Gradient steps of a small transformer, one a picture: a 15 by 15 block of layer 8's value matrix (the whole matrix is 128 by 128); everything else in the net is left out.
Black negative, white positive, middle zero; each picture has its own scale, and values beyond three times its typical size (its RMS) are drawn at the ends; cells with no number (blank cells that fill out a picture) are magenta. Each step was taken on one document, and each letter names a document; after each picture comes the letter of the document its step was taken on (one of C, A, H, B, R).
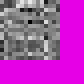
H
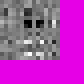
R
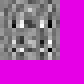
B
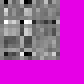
R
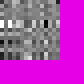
H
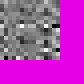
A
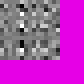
A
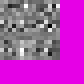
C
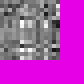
C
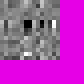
R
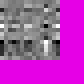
H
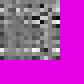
H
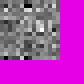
R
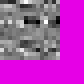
C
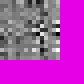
H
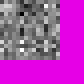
C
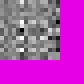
A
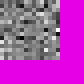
C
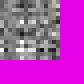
C
